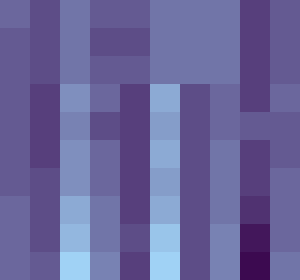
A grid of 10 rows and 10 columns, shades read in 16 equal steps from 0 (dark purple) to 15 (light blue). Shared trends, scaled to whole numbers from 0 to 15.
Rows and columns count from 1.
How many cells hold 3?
1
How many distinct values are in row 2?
4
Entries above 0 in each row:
10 10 10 10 10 10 10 10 10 9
